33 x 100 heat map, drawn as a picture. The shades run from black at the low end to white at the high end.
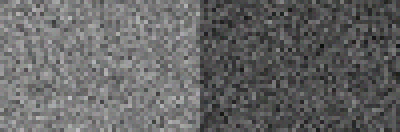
The table splits into one row of 2 panels. Panel 1,1: middling, fine-grained. Panel 1,2: low, fine-grained.
